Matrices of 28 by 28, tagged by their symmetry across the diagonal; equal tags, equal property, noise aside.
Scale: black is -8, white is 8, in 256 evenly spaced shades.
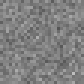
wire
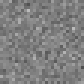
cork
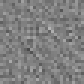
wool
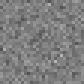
wire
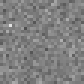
cork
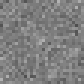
wire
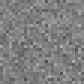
wool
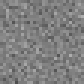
wool
